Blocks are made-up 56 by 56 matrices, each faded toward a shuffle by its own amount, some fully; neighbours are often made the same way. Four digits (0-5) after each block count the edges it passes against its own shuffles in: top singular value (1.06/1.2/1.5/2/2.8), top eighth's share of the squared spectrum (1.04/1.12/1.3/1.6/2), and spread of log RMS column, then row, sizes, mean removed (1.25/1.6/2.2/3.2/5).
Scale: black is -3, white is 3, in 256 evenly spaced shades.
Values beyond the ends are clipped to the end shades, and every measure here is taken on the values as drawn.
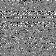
2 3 0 3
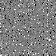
3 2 1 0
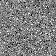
1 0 0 0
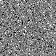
0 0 0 0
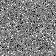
0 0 0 0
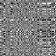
4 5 3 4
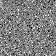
0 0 0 0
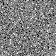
0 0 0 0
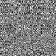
4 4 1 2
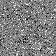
0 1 0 0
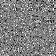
3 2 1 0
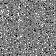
2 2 0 0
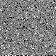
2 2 0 2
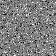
0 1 0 1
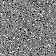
1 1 0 0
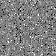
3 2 1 0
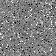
2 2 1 0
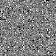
3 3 2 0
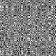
4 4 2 2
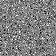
2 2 0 0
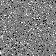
1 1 0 0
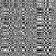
5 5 3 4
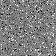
1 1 0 0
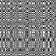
5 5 4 4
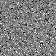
2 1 0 0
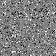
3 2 0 1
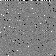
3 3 0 1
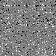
3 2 0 1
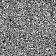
0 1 0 0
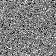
0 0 0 0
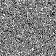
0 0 0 0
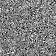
0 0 0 0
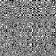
4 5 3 3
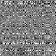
4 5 2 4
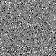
2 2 0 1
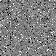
2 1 0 0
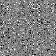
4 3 2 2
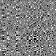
4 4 2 2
